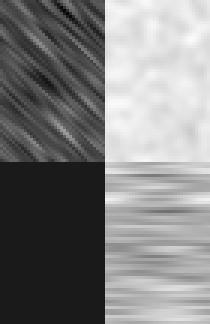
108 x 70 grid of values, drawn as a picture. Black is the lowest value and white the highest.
It is made of 2 by 2 panels. Panel 1,1: low, slanting down to the right. Panel 1,2: very high, blotchy, faint in contrast. Panel 2,1: very low, flat. Panel 2,2: high, streaked across.
